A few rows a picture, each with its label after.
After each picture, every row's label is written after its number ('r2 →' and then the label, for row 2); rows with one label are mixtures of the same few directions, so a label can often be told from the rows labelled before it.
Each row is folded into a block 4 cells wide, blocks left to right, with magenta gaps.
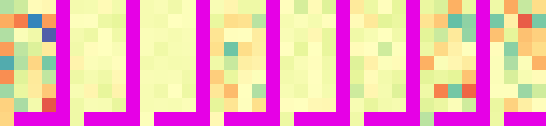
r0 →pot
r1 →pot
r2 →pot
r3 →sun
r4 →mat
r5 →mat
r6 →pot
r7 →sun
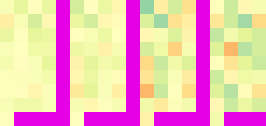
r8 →sun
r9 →mat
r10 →mat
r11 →sun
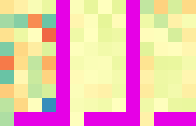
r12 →pot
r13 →sun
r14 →mat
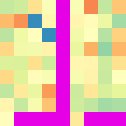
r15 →pot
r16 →mat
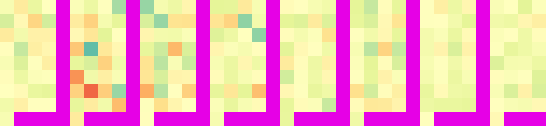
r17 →sun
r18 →sun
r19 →mat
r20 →pot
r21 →pot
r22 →mat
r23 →mat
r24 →pot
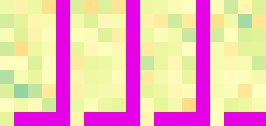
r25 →sun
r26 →mat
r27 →pot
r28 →sun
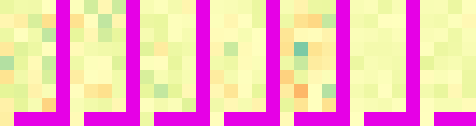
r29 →pot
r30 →sun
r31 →sun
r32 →sun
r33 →sun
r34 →pot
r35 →pot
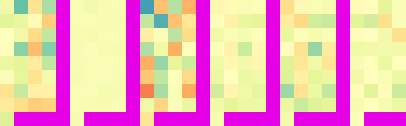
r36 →mat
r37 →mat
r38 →mat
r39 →mat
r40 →mat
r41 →pot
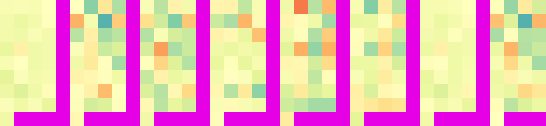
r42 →sun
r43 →sun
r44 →sun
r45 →pot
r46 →mat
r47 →mat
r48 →sun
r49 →sun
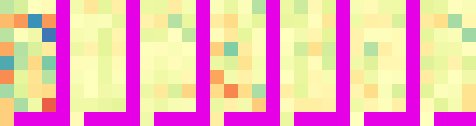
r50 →pot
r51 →mat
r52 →pot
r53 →sun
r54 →mat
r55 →sun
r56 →pot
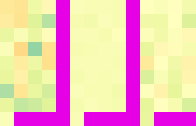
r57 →mat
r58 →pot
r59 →pot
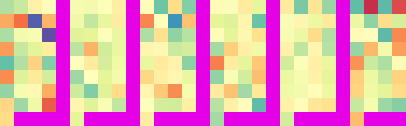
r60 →pot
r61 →sun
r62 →sun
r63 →pot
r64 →mat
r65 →mat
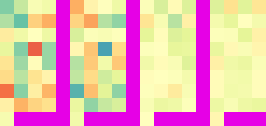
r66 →mat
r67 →mat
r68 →sun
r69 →mat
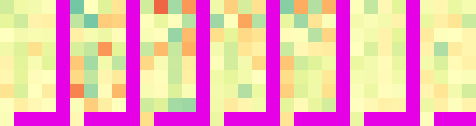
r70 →mat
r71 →mat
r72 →mat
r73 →sun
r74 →mat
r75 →mat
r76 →sun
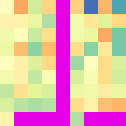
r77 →mat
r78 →mat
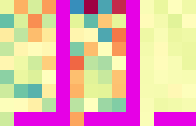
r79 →sun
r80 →mat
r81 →sun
